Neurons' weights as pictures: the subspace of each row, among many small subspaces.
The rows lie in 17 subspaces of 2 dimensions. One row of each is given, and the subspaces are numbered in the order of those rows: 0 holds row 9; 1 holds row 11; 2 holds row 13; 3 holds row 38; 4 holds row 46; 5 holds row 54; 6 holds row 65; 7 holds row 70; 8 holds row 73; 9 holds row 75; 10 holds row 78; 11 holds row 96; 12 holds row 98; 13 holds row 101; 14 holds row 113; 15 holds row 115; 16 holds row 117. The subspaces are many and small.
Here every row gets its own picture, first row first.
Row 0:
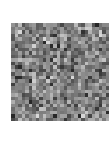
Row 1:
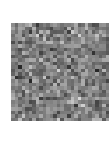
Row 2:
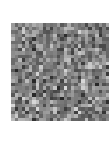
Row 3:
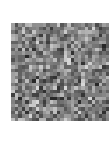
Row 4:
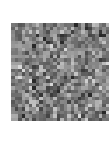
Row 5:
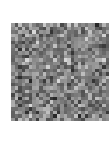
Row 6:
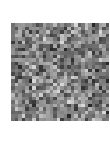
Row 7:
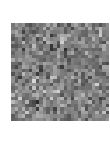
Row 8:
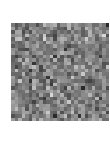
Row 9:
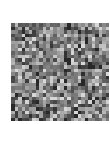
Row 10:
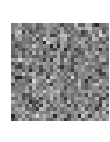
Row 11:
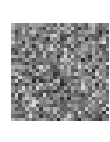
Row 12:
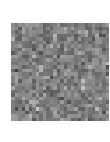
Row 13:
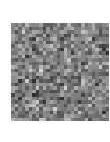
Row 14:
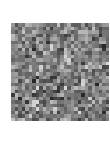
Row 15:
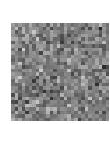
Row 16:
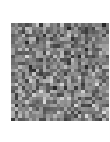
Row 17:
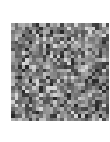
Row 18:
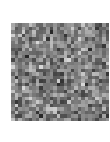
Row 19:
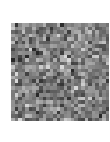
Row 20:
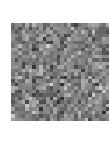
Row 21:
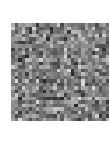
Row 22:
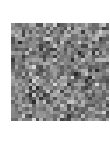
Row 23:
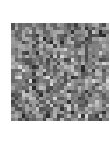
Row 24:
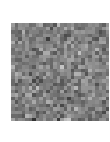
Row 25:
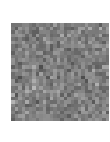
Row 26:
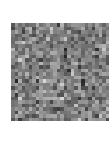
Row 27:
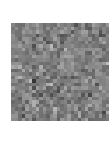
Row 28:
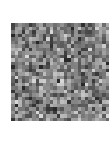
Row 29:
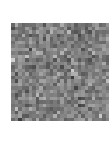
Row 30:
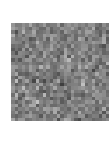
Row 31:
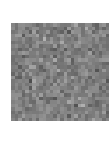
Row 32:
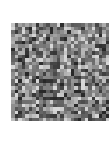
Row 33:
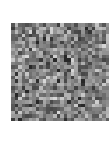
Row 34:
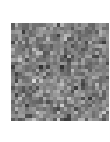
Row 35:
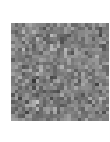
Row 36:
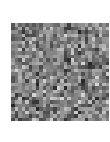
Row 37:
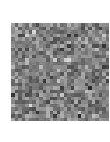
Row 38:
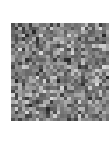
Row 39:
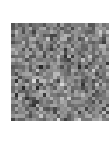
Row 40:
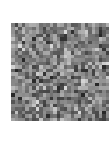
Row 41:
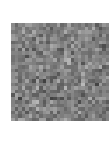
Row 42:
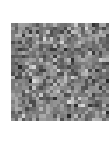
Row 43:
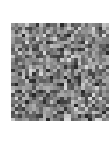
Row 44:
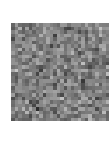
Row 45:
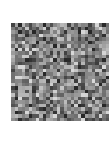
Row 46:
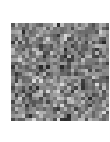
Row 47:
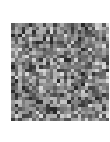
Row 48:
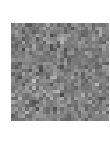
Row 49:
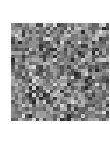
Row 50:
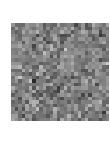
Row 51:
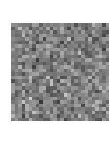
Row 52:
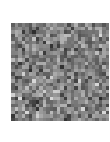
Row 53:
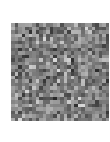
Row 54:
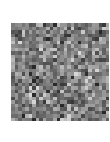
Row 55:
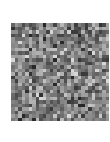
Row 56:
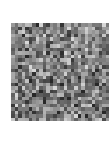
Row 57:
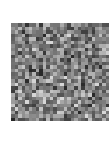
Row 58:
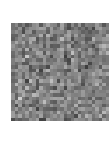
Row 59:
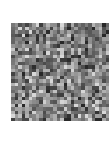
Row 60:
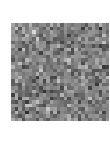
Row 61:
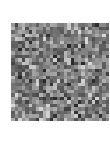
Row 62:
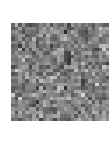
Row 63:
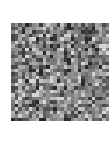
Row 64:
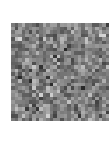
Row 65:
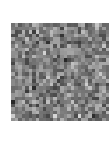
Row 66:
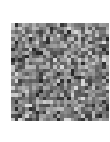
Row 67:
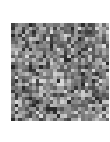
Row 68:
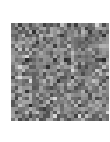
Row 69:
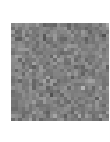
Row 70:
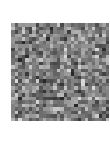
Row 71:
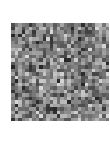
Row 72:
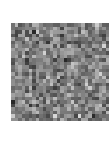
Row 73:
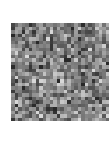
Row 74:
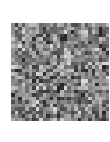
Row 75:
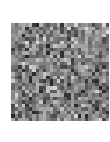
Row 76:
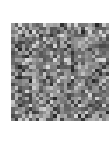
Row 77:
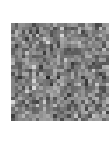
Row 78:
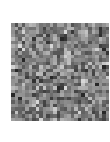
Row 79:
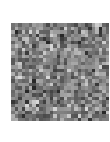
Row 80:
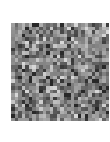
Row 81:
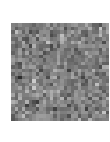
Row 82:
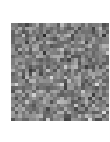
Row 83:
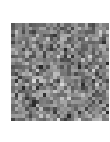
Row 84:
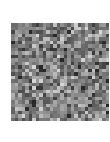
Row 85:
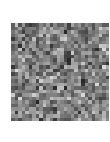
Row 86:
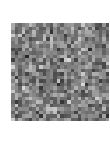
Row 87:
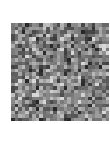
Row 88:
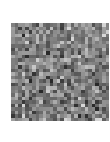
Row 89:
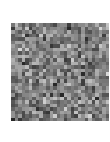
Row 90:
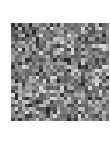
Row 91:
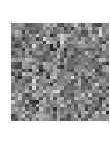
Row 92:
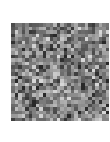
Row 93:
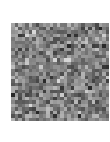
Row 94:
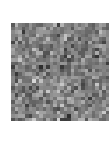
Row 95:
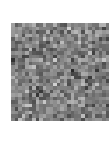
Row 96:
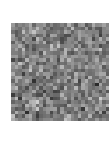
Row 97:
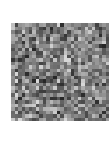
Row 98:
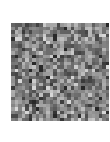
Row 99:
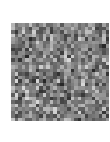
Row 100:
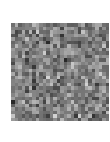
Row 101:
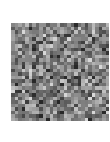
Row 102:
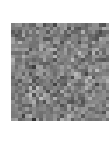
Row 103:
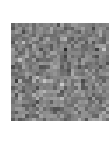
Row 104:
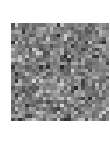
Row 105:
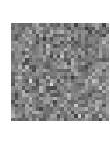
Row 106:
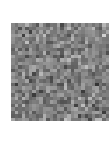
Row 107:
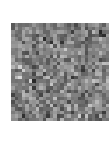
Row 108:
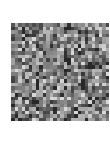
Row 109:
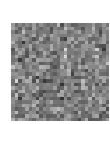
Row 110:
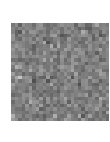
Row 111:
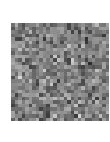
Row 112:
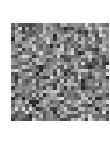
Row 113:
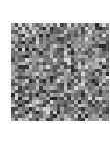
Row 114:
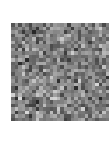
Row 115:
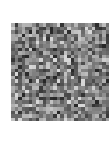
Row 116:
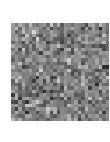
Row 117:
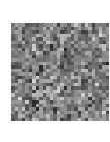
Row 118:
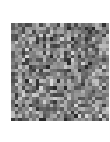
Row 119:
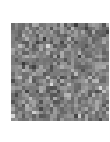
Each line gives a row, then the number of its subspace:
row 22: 5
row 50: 16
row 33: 15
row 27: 16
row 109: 7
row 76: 14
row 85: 10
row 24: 5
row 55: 4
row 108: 0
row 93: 6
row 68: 14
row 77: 6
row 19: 4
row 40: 10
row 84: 1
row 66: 5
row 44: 12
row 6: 15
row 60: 3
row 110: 11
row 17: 2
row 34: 4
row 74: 10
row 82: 13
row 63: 2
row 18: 8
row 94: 4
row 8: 12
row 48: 14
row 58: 2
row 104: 4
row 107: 10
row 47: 8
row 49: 5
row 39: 1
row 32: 7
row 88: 13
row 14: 16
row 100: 6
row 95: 5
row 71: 8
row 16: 9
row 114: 11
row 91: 14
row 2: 0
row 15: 3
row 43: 13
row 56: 9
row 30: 1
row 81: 3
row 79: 3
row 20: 9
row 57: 9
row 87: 2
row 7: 14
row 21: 7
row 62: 10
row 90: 3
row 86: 8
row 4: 16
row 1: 7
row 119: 9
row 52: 11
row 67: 8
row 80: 9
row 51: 13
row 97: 15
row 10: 11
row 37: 6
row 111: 0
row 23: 10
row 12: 12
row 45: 11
